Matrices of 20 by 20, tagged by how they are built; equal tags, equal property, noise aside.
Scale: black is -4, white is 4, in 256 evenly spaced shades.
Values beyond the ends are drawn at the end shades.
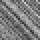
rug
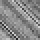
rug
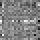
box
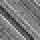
rug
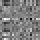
box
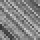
rug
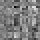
box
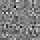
box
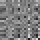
box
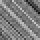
rug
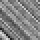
rug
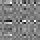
box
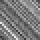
rug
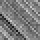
rug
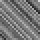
rug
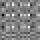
box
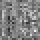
box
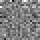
box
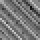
rug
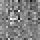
box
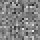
box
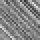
rug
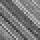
rug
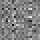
box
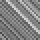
rug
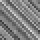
rug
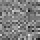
box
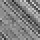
rug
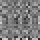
box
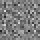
box
